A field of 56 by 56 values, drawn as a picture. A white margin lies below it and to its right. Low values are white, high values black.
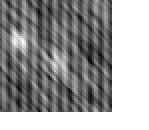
On average the colour sits 60% of the way up the scale. Stripes running up and down repeat 11 times from left to right. There are two dips.
